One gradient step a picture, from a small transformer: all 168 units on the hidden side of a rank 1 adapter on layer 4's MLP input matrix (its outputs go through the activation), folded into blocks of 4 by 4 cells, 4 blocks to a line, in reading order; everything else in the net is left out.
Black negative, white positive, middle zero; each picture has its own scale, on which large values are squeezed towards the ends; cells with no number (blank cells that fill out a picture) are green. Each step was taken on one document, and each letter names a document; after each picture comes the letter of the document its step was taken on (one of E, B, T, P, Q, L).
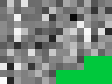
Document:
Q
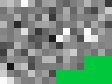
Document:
Q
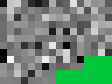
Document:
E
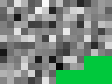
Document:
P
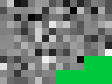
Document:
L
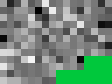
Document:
L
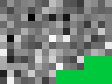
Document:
P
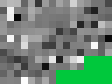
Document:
E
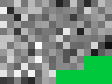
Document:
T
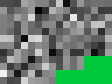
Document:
L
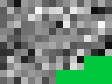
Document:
L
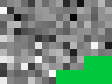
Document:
T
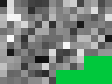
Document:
E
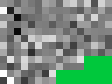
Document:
T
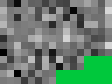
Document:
P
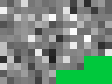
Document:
Q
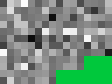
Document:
Q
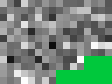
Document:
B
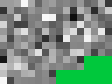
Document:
Q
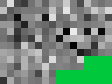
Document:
Q
